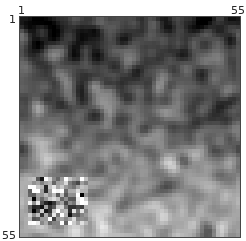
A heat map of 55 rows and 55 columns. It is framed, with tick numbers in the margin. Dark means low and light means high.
Ninth with the lowest average: top left. Stripes: none. Grain: blotchy. Roughest part: bottom left. Slope: up to the bottom. Odd patch: rougher, in the bottom left.
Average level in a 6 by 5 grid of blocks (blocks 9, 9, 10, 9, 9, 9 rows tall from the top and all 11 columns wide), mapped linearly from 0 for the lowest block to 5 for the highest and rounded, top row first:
00111 | 21122 | 22221 | 43333 | 44444 | 45554
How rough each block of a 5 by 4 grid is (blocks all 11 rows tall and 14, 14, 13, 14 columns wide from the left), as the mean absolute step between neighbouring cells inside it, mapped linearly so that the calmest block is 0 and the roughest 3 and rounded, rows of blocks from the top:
0 0 0 0 / 0 0 0 0 / 0 0 0 0 / 1 0 0 0 / 3 1 0 0
